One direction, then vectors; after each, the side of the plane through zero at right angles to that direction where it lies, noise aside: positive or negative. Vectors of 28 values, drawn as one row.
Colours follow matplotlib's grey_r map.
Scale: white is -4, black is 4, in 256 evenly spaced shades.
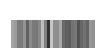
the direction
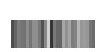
negative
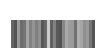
negative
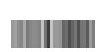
positive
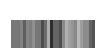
negative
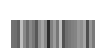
positive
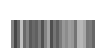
negative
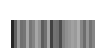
negative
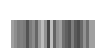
positive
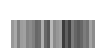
positive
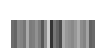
negative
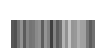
negative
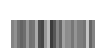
negative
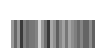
positive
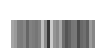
positive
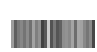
negative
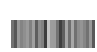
negative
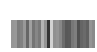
positive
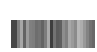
negative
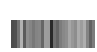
negative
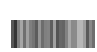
negative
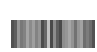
negative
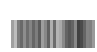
positive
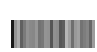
negative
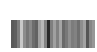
positive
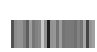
positive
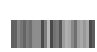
negative
